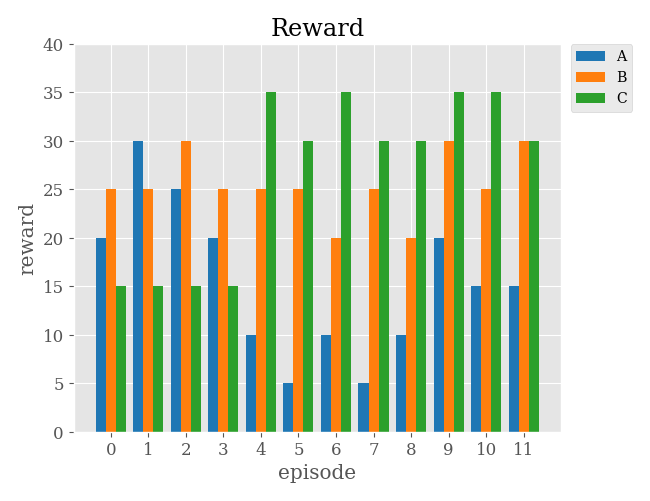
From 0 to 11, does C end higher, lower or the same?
higher
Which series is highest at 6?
C
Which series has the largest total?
C
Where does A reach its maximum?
1
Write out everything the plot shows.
Title: Reward
x-axis: episode, ticks 0 1 2 3 4 5 6 7 8 9 10 11
y-axis: reward, ticks 0 5 10 15 20 25 30 35 40
Legend: A, B, C
Values:
A: 20 30 25 20 10 5 10 5 10 20 15 15
B: 25 25 30 25 25 25 20 25 20 30 25 30
C: 15 15 15 15 35 30 35 30 30 35 35 30
